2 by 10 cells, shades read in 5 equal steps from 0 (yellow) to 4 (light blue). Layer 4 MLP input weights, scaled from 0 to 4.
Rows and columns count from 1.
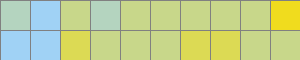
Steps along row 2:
same down up same same down same up same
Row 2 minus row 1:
1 0 -1 -1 0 0 -1 -1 0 2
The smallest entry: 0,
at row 1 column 10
